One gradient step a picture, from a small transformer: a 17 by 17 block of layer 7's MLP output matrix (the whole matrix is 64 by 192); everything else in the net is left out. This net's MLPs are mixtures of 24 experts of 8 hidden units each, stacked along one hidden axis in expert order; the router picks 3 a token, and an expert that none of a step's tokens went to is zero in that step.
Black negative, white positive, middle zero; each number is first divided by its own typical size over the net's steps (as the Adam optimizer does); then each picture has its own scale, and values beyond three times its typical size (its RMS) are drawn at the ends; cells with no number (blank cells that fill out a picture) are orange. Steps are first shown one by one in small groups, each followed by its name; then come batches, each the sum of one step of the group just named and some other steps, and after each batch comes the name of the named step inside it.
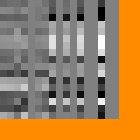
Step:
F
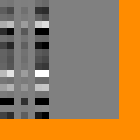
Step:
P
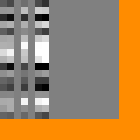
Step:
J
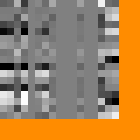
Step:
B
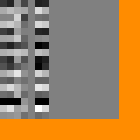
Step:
P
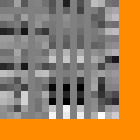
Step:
B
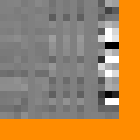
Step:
F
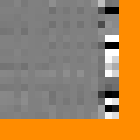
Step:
B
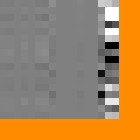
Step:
J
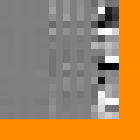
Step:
P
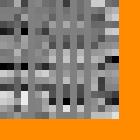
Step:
B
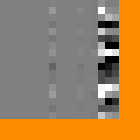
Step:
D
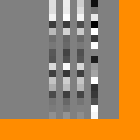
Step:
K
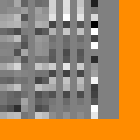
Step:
K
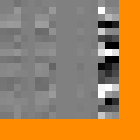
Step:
D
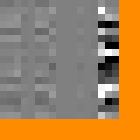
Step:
D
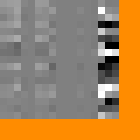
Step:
D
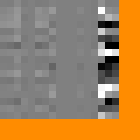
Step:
D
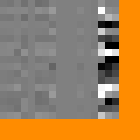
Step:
D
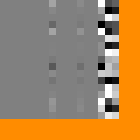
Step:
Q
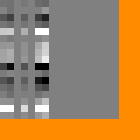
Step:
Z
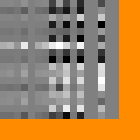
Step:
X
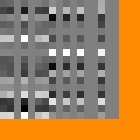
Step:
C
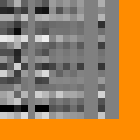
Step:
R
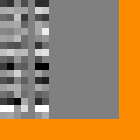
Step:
Z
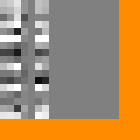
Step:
Z
